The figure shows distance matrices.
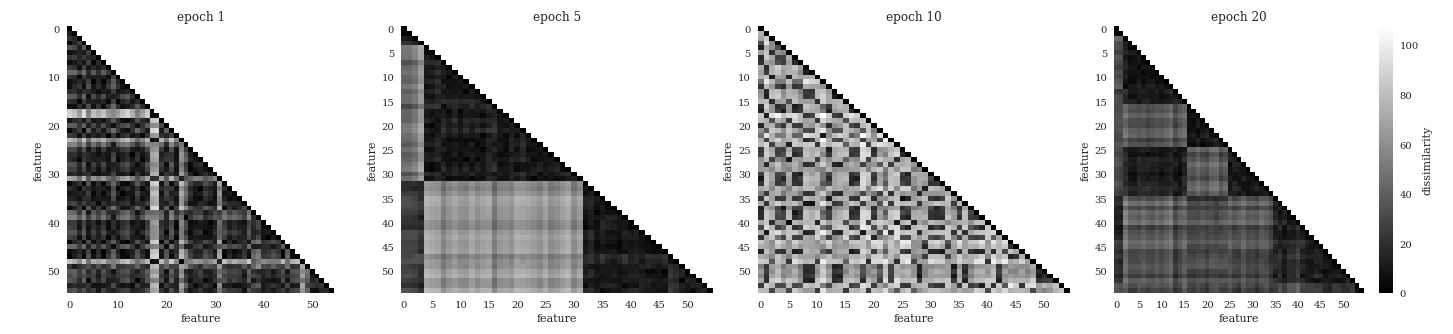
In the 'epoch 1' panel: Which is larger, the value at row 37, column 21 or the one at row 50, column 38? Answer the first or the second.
the second
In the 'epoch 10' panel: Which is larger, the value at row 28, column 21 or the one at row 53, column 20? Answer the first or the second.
the first
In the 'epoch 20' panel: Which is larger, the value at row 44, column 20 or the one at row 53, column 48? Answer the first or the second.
the first
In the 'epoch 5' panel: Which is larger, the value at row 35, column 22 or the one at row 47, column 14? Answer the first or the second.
the first
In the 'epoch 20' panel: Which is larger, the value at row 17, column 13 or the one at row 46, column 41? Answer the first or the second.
the first
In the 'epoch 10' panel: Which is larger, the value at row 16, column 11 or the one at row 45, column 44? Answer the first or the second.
the first
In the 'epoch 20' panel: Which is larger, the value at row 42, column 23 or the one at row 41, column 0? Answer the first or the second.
the first
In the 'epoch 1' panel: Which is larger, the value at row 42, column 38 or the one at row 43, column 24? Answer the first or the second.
the second
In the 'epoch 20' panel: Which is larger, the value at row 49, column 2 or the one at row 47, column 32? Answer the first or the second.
the first
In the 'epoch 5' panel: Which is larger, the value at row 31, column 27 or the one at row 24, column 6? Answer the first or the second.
the second
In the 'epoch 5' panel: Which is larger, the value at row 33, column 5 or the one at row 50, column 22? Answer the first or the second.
the second
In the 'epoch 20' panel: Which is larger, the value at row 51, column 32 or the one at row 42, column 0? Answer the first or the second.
the first
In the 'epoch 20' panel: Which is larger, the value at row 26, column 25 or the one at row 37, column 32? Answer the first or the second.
the second
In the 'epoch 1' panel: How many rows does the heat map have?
55
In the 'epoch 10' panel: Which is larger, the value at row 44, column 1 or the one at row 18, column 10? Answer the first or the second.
the second
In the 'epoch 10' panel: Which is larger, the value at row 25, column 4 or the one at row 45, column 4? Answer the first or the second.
the second
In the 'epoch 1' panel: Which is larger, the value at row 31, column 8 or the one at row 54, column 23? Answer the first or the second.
the second
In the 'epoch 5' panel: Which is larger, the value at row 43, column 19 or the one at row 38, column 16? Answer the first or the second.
the first
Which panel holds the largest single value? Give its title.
epoch 10
